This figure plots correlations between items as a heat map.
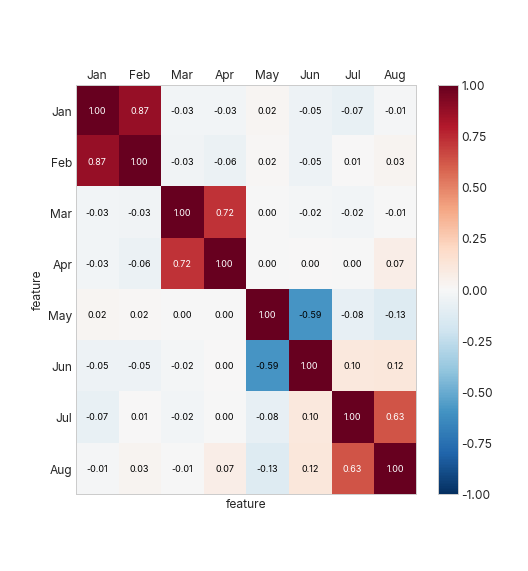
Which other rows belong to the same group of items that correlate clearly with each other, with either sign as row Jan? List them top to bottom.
Feb
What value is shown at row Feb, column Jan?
0.87
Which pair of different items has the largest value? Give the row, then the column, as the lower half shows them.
Feb, Jan
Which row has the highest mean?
Feb
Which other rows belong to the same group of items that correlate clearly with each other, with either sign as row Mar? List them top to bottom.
Apr
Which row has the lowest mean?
May
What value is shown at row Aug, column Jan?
-0.01
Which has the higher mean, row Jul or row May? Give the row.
Jul
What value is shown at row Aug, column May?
-0.13
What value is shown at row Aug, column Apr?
0.07
